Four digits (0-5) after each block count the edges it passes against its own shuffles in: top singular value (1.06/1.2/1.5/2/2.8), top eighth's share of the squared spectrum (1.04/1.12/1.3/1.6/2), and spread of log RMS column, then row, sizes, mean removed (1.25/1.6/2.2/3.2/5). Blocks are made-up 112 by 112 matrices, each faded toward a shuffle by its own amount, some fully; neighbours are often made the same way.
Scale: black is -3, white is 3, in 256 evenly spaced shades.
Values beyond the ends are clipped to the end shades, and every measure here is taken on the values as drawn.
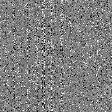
2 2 3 0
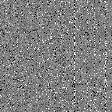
2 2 2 0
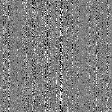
2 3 4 0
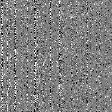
2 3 4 0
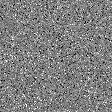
1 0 0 0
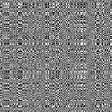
5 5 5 4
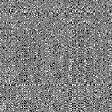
5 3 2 3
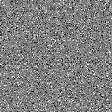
4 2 1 1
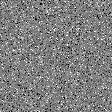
2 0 0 0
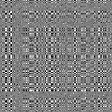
5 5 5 5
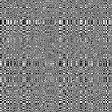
5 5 4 4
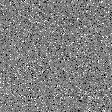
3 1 0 0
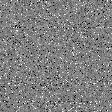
1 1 0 1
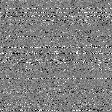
2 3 0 4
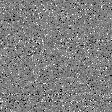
1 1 0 1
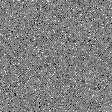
0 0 0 0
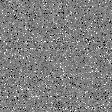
1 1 0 2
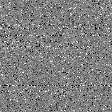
2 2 0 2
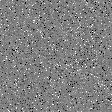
0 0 0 0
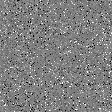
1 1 1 1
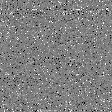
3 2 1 1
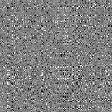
5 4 3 3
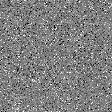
3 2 1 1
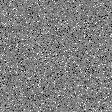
0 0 0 0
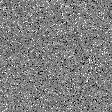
1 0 0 0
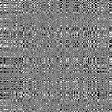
5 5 4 4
